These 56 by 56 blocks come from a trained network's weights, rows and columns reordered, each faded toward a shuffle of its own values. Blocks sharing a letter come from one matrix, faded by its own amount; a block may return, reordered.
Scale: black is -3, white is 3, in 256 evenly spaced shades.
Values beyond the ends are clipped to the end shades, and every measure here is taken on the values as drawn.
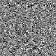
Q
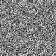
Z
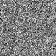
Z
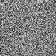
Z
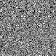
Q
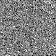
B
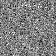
B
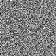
Z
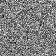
Z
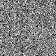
B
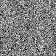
B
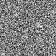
Z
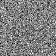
B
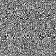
Q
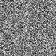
Z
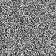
Z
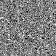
B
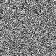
Z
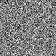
Z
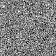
B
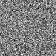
Z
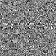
Q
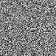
Q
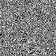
B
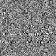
Q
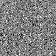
B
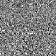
Q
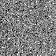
B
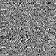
Q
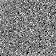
B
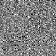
Q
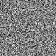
Z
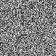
Z
